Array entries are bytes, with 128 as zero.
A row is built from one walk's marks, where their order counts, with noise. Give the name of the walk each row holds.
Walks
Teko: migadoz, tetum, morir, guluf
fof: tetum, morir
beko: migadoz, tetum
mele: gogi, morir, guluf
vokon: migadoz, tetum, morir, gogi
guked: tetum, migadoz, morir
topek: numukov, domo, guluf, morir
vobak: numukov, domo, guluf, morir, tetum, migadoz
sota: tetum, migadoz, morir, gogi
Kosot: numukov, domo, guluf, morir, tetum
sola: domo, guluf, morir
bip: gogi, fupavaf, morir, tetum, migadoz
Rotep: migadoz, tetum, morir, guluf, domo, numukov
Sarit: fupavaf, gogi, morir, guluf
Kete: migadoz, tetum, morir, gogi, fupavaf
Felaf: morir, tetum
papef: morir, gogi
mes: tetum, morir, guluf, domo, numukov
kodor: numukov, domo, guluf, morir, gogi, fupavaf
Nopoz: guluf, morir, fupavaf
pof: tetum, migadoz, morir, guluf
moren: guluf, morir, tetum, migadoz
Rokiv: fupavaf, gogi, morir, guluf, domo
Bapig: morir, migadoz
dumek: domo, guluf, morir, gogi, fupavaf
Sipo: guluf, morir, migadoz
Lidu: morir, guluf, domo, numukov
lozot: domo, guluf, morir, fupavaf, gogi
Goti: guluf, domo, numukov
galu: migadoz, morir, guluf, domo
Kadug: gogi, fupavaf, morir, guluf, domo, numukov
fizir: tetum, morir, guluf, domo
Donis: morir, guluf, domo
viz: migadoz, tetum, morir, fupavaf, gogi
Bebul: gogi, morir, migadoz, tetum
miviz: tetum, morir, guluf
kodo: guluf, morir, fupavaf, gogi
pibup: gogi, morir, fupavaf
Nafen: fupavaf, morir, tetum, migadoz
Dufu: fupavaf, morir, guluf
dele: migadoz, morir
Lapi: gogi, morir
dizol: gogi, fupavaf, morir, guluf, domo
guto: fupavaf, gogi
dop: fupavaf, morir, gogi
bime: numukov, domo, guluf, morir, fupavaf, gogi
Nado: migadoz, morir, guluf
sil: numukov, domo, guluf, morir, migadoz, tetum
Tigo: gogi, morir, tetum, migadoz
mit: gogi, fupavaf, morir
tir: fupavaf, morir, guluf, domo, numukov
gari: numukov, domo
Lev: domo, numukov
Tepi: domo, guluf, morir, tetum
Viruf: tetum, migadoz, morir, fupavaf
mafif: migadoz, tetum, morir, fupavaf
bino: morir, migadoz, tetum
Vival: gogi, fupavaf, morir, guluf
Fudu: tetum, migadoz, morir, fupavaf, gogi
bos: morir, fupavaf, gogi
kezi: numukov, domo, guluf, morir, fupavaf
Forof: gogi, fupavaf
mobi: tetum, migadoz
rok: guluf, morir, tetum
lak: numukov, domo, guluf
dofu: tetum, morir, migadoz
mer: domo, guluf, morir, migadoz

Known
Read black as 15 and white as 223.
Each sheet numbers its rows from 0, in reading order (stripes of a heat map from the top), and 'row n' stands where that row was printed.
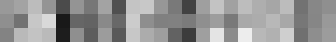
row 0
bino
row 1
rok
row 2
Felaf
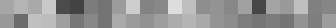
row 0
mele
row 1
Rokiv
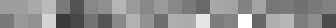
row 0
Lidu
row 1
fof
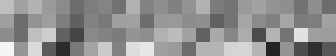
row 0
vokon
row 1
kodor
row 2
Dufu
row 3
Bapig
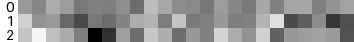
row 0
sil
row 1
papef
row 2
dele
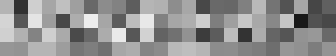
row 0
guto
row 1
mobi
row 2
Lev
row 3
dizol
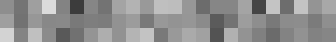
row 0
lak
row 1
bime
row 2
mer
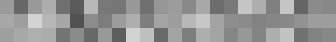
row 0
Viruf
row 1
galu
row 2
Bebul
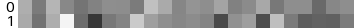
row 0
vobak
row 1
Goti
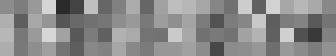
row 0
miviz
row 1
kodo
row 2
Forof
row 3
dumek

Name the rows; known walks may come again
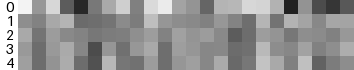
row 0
Bapig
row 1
Kosot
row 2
bime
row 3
kezi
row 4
Viruf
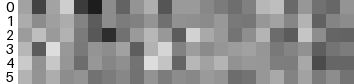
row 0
Nopoz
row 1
Kete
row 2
mit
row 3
Nafen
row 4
Tigo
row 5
viz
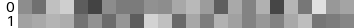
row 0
Dufu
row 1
Bebul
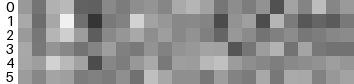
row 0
Sarit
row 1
Goti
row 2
tir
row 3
Fudu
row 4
galu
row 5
sil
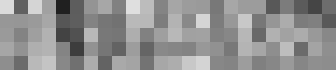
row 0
Sipo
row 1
guked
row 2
pof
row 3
mafif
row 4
fizir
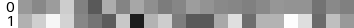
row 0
mes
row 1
beko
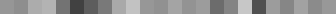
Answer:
topek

